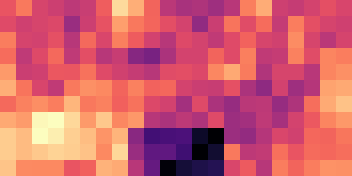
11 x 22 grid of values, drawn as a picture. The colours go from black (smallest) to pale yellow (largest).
The bottom middle is the roughest part. In the bottom middle lies a patch that is lower than the rest. The bottom middle is the ninth with the lowest average. The ninth with the highest average is the bottom left.
